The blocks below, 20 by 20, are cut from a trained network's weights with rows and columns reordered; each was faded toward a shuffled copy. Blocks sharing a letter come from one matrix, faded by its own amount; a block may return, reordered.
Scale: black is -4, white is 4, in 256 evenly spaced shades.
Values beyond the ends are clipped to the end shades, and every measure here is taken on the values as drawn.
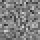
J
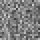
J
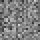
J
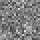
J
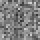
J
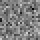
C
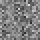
J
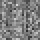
J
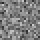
C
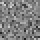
C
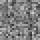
J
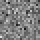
C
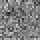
J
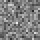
C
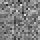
J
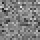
C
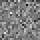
C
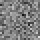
C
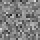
C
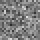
J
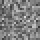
J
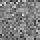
C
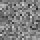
C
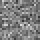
C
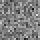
C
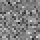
C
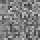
J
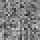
J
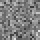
J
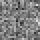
J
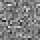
C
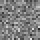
C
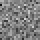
C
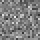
C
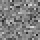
C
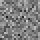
J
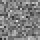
C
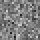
C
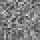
J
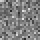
J
